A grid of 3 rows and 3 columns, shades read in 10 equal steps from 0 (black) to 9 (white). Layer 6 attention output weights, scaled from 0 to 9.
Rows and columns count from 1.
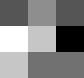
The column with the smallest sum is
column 3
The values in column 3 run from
0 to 4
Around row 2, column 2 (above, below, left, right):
5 4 9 0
